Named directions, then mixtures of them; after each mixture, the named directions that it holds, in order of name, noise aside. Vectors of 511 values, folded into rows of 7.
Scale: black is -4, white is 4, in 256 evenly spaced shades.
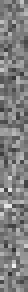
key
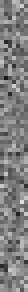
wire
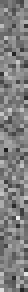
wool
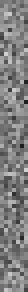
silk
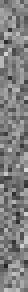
silk, wire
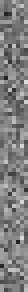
silk, wire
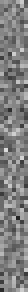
key, wool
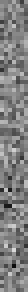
key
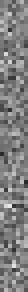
key, silk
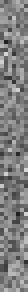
silk, wire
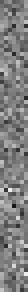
key, wool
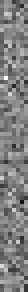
silk, wire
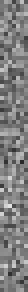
key, wire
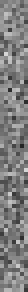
silk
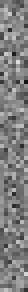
silk, wool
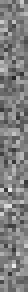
key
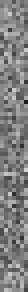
silk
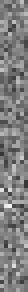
key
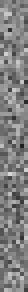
silk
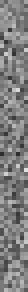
silk, wire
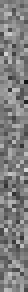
silk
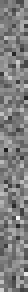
wool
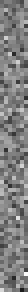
wool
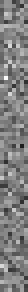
silk, wire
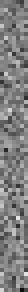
wool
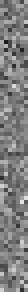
wire, wool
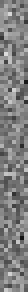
silk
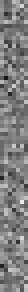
silk, wire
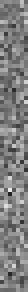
key, silk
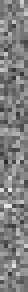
key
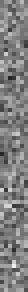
key, silk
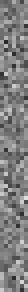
wire, wool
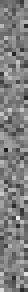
wool
